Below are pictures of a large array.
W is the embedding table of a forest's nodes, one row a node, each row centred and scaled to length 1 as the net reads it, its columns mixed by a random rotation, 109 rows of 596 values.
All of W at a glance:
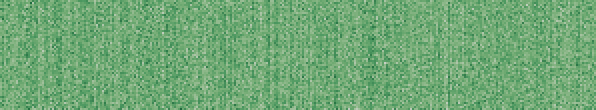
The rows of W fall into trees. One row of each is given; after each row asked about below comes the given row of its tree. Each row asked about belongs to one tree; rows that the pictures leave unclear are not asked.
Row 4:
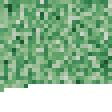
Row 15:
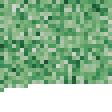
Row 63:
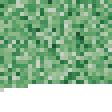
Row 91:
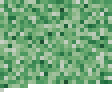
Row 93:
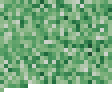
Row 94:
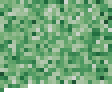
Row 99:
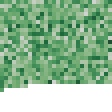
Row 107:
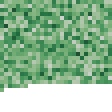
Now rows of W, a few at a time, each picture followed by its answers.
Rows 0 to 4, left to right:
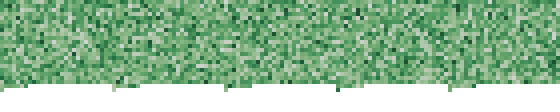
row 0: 4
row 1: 63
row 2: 91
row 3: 99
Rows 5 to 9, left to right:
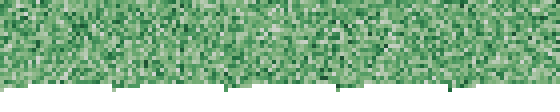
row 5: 63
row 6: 91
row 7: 94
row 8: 99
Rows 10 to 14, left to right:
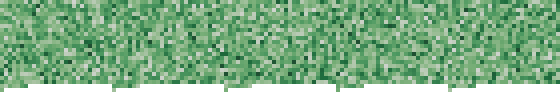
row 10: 93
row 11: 63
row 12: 94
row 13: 107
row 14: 91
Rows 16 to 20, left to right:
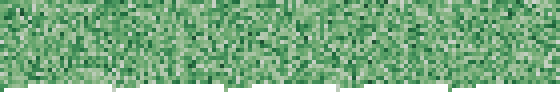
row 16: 99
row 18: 63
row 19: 63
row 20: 91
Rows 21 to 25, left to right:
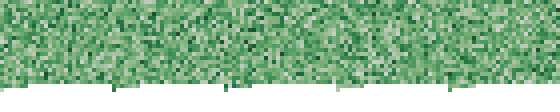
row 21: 91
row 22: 99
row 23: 107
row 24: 93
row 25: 94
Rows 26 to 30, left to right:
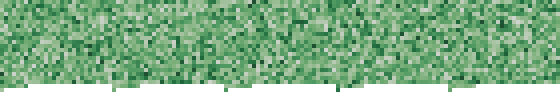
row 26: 93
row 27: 94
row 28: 93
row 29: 99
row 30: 15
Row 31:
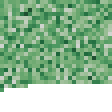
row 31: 107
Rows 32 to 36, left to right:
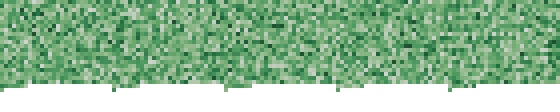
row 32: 99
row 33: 94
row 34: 107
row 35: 93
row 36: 4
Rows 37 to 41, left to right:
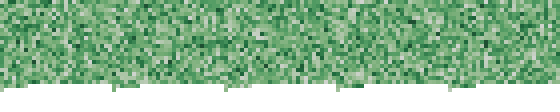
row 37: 63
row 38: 93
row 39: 15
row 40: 93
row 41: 63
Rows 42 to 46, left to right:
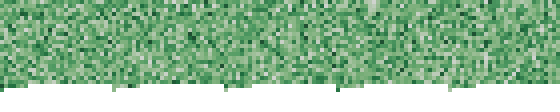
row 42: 99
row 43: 63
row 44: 63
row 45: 99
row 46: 63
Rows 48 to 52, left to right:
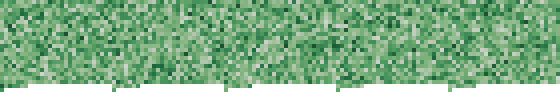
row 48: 99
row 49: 4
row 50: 93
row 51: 15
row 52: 93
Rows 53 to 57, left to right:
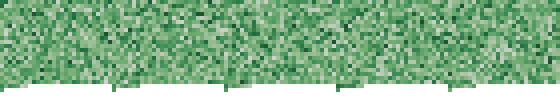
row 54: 107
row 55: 99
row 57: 93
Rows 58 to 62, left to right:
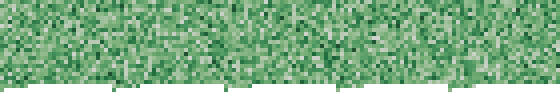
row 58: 15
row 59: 4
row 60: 4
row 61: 15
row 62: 63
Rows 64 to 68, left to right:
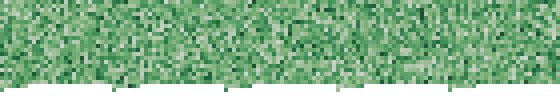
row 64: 94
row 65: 63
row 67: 93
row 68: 4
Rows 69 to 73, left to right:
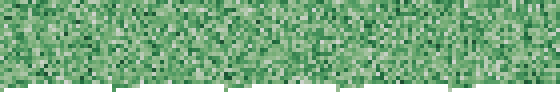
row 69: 93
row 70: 99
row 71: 94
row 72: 91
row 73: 63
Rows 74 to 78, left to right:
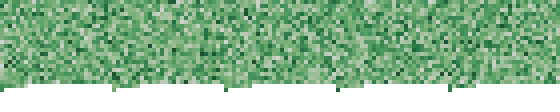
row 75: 94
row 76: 99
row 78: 107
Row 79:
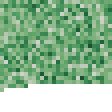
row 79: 93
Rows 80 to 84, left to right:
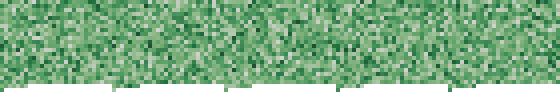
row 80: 15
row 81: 63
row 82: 93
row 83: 15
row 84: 4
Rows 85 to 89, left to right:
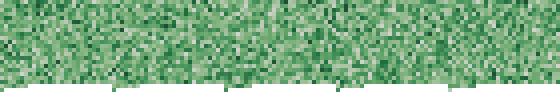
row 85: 93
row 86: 15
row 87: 94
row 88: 4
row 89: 91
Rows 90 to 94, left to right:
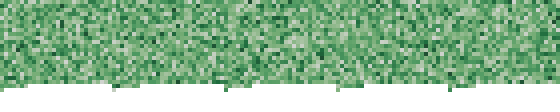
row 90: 15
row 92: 15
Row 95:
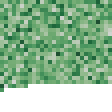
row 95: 107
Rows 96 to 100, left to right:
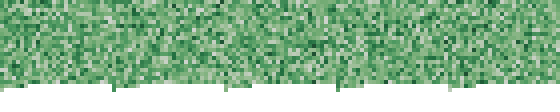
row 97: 99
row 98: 93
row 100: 63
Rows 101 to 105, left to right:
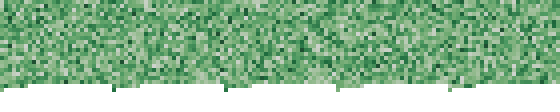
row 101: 91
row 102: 99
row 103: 99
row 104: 15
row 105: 63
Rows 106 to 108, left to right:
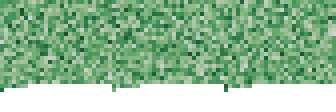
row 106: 99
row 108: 107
